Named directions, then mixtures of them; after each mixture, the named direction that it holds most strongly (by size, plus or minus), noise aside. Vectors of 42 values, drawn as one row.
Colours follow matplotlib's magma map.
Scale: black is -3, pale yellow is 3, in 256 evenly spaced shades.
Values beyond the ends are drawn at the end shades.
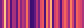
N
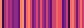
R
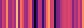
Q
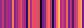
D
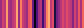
Q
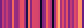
D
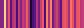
N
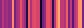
D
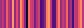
D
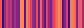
R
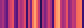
D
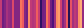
D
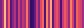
N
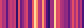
Q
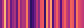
N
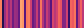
R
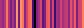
Q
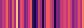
Q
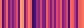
R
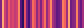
R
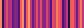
R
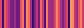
R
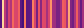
R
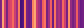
R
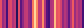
Q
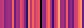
D
